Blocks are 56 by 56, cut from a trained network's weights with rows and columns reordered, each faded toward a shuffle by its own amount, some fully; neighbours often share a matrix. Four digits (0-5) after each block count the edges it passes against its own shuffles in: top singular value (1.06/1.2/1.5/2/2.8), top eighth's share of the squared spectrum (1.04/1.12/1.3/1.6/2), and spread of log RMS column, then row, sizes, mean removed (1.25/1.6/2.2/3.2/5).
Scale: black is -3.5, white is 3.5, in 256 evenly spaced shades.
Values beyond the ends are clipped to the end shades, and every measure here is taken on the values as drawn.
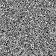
1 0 0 0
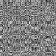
4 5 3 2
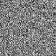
3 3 2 1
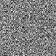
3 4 2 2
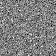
1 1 0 0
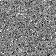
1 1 0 0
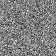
0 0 0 0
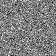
0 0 0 0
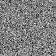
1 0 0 0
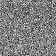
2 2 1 0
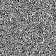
0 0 0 0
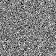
1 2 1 0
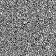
2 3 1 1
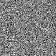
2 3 1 1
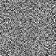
3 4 2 1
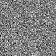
2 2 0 0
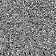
2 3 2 1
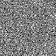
2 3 0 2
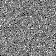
0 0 0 0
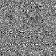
3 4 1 2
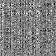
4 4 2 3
